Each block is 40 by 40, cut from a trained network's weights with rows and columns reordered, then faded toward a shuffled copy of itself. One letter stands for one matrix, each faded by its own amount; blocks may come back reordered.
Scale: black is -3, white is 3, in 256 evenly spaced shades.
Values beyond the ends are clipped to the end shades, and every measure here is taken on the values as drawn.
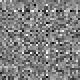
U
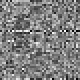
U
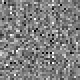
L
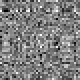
U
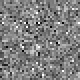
L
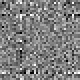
U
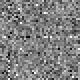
L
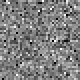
L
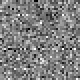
L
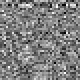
U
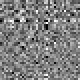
U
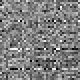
U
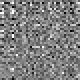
U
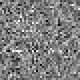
L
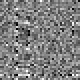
U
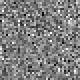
L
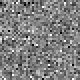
L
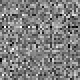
U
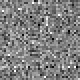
L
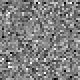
L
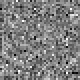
L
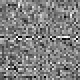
U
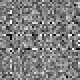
U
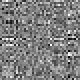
U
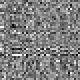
U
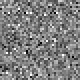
L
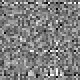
U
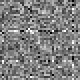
U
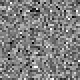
L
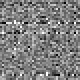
U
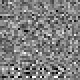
U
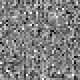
L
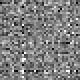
U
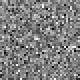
L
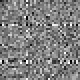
U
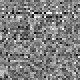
U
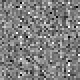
L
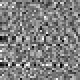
U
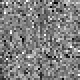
L
